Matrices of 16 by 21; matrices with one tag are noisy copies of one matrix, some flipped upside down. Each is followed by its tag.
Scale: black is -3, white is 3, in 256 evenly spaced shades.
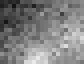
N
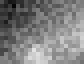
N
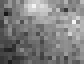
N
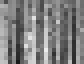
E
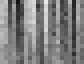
E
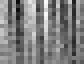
E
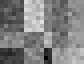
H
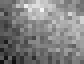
N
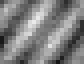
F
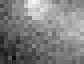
N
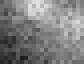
N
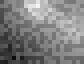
N
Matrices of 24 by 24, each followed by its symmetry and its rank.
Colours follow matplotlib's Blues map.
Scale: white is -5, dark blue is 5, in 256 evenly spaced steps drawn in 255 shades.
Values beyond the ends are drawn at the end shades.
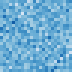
antisymmetric, full rank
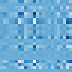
neither, rank two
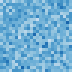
symmetric, full rank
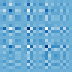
symmetric, rank two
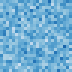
neither, full rank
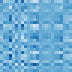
neither, rank two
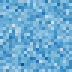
neither, full rank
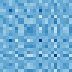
symmetric, rank two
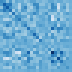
symmetric, rank five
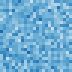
antisymmetric, full rank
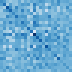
symmetric, rank five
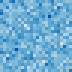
symmetric, full rank
